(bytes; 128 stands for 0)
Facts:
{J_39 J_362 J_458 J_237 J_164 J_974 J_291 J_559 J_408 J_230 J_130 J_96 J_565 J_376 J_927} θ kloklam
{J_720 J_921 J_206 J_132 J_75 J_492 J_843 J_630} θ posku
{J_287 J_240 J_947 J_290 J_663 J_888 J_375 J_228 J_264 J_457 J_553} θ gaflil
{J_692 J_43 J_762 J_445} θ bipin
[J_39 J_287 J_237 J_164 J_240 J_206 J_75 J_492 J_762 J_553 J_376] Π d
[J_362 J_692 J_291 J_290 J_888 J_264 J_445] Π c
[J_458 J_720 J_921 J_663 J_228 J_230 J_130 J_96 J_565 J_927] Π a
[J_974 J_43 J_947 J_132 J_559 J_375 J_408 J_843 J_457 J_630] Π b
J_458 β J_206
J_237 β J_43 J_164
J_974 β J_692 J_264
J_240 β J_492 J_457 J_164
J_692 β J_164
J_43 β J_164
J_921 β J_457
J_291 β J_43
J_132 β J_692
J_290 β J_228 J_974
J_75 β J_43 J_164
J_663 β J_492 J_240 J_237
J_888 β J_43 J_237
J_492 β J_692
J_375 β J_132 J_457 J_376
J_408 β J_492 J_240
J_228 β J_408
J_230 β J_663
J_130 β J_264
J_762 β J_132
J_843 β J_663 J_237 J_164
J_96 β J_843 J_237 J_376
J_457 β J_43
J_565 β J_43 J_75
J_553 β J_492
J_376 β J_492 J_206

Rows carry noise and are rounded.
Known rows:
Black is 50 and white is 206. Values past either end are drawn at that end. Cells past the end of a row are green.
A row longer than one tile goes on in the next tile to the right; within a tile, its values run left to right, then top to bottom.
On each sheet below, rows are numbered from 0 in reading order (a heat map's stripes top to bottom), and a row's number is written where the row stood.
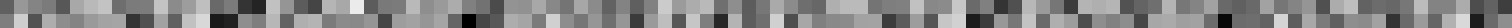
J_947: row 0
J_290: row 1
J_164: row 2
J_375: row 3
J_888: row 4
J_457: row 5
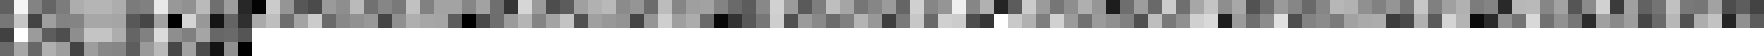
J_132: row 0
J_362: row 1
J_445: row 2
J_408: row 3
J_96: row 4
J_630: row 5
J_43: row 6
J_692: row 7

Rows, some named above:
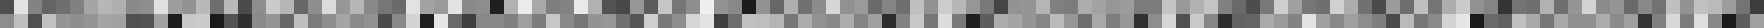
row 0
J_974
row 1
J_492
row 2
J_663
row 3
J_206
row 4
J_762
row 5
J_228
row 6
J_206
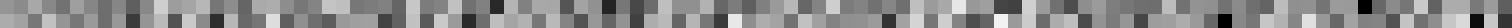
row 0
J_164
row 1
J_843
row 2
J_237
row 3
J_376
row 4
J_291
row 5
J_565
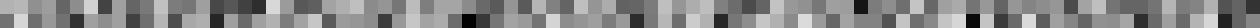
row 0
J_43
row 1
J_445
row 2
J_287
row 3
J_565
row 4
J_457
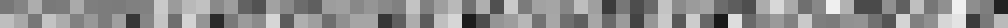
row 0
J_39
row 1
J_559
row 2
J_75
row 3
J_663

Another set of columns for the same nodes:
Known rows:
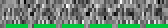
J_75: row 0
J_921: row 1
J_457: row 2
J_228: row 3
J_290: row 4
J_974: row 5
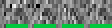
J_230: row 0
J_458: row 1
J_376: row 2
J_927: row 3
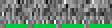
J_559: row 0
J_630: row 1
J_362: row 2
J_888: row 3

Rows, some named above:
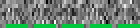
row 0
J_492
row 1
J_132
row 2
J_291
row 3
J_206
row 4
J_663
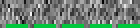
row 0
J_206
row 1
J_43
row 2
J_565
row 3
J_132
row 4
J_663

